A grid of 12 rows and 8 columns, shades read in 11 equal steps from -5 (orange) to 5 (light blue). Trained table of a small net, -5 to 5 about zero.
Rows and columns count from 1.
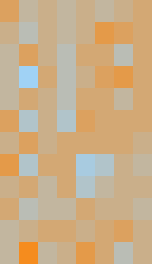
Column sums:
-3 5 0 8 -2 -6 -4 -4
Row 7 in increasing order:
-2 -1 -1 -1 -1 0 0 0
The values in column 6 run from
-3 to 3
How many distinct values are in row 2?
6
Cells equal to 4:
1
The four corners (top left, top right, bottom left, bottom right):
-2 -1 1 0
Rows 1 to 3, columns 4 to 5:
1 0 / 1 0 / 2 -1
